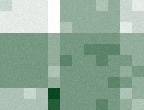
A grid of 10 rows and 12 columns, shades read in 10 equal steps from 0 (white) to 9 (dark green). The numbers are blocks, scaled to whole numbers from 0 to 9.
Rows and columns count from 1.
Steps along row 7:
same same same down up same same same same down up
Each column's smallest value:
1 1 1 1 0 3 4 4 3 4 1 1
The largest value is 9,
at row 9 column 5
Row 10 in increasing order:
3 3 3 3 3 4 5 5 5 5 6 8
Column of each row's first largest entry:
6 6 7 1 8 6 1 10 5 5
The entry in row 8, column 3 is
5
